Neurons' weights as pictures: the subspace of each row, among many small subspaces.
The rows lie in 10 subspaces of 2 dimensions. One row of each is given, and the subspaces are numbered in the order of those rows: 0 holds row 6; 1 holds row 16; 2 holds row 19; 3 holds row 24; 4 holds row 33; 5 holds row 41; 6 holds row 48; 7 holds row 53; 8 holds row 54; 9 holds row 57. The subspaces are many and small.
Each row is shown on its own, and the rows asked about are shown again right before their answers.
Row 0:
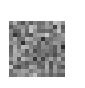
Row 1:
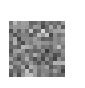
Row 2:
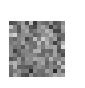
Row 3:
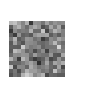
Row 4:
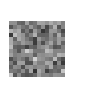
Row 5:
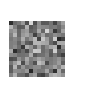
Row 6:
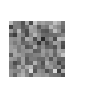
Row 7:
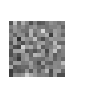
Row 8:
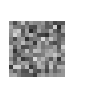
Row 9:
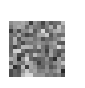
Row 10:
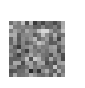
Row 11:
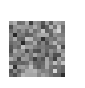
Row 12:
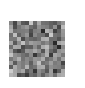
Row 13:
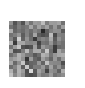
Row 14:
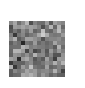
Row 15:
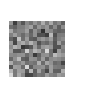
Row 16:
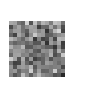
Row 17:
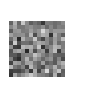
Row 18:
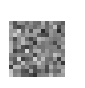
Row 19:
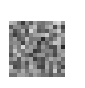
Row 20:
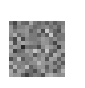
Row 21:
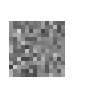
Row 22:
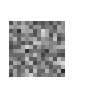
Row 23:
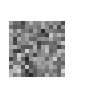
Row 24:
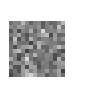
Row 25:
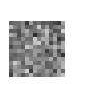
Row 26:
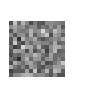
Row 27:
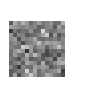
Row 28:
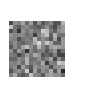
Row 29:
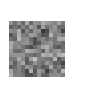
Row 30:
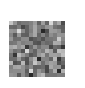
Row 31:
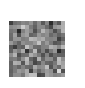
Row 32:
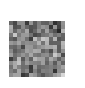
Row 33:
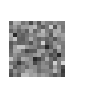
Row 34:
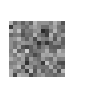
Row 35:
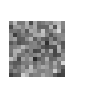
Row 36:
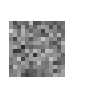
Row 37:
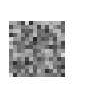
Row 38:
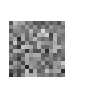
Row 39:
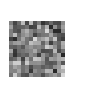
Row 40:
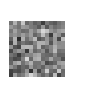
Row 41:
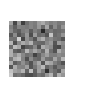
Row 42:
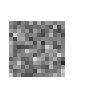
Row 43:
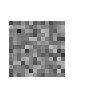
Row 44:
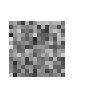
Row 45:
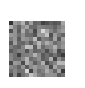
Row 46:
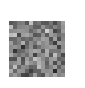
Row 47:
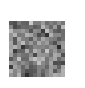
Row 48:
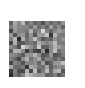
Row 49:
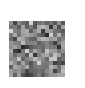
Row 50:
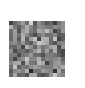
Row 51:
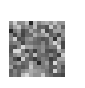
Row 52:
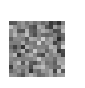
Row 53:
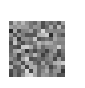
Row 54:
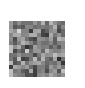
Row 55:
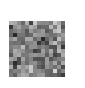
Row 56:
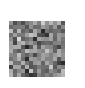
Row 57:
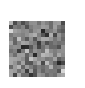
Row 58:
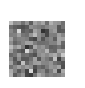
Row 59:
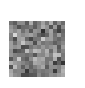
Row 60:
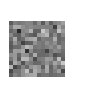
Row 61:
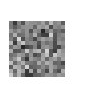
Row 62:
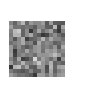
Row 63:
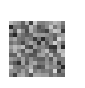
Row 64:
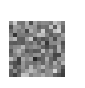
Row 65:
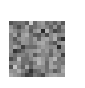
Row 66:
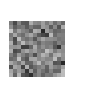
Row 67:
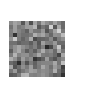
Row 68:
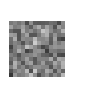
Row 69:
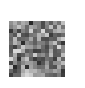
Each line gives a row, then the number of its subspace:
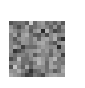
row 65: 3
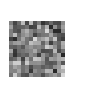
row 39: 4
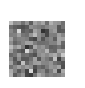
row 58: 8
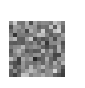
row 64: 1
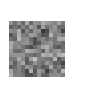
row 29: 1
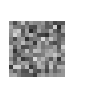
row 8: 2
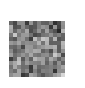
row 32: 1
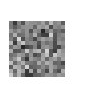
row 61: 6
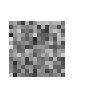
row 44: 4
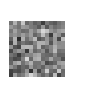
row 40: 5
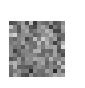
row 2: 0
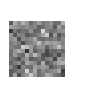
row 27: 9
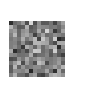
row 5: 3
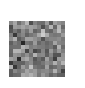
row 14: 0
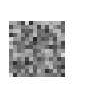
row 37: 4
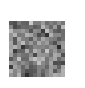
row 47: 7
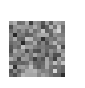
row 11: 0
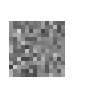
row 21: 8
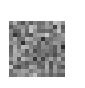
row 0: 2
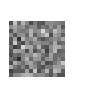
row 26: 5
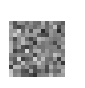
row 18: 8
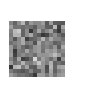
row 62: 2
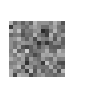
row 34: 9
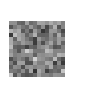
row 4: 4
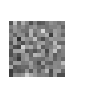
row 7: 5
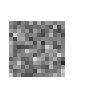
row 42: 4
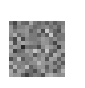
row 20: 6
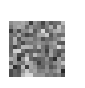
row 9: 3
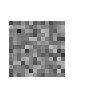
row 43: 8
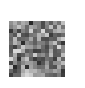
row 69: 3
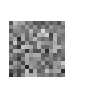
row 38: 6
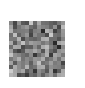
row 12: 5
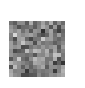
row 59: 0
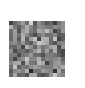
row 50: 3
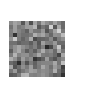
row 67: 4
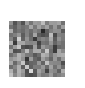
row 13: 6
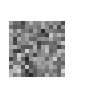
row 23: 3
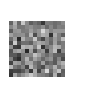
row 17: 5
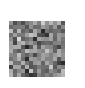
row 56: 7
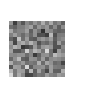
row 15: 6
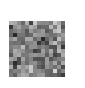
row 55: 0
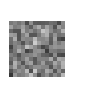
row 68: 1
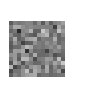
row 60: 8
